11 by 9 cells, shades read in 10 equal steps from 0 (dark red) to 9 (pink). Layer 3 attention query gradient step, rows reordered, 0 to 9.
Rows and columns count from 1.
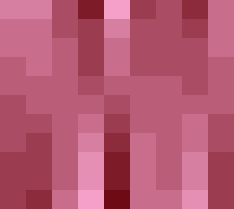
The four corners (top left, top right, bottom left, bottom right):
7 6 3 3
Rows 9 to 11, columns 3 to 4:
5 8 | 5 8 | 6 9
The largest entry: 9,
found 2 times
